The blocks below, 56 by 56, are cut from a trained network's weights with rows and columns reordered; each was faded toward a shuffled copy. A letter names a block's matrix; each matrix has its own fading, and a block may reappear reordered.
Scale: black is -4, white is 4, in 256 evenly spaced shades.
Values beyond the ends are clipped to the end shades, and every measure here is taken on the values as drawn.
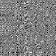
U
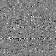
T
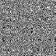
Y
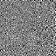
U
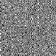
Y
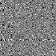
U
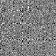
U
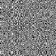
Y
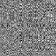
Y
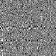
U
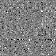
T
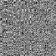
Y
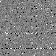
T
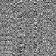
Y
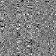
U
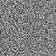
Y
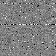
T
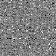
T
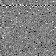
T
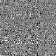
U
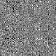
U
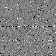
T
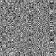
Y
